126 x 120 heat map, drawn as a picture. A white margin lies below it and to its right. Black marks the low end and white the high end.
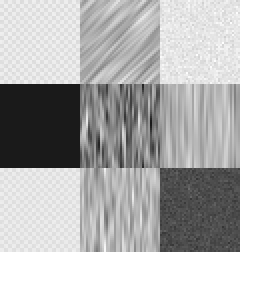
It is made of 3 by 3 panels. Panel 1,1: very high, checkered, faint in contrast. Panel 1,2: high, slanting up to the right. Panel 1,3: very high, fine-grained, faint in contrast. Panel 2,1: very low, flat. Panel 2,2: middling, streaked downward, strong in contrast. Panel 2,3: high, streaked downward. Panel 3,1: very high, checkered, faint in contrast. Panel 3,2: high, streaked downward. Panel 3,3: low, fine-grained, faint in contrast.
